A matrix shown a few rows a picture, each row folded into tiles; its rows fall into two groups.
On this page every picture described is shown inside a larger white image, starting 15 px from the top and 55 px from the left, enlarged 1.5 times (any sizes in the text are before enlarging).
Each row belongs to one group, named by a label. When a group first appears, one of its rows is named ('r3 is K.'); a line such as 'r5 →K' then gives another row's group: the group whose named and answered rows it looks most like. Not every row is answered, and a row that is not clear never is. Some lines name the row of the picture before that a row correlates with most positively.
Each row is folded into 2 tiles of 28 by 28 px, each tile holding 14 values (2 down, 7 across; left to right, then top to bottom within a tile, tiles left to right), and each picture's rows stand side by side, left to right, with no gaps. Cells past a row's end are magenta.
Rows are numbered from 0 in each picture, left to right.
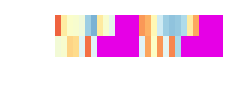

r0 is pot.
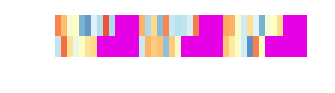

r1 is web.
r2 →pot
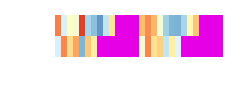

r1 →pot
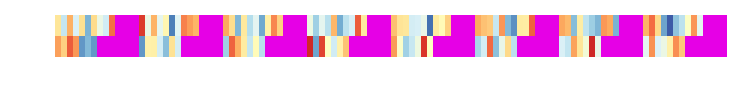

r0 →web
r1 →pot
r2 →pot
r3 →web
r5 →pot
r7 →pot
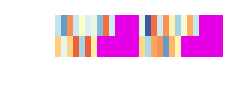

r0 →web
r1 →web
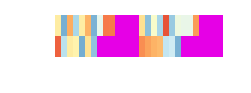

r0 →web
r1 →web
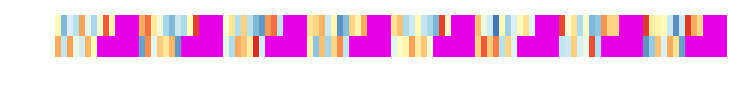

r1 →pot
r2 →pot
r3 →pot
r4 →pot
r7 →pot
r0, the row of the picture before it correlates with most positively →0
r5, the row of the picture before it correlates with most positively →1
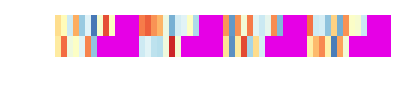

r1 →pot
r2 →web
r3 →web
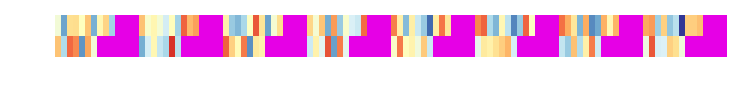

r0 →web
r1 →pot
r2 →web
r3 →web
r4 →pot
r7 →pot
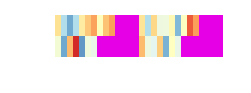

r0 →web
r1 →web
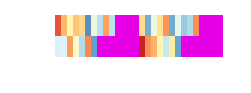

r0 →pot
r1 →web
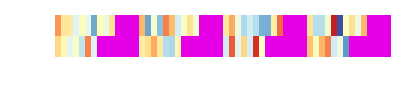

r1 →web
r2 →pot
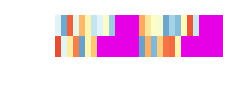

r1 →pot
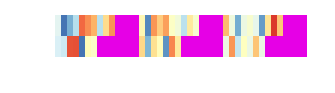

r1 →web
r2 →pot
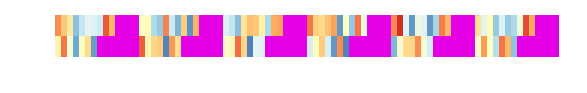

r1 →web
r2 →web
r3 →pot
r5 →pot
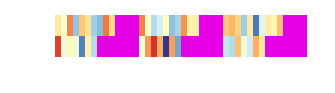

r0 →web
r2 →pot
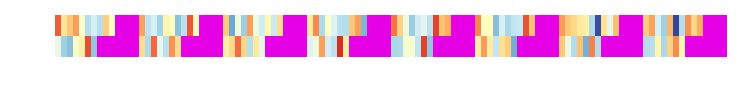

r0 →pot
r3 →pot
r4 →pot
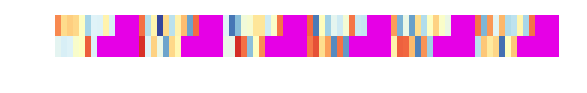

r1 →web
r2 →web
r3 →web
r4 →web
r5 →web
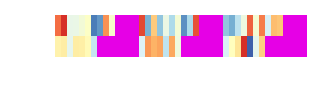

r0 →pot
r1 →web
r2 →web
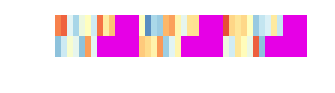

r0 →pot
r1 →web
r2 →pot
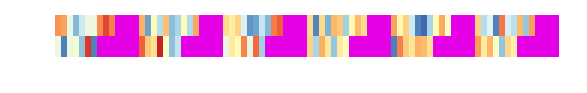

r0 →pot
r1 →web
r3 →web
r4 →pot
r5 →web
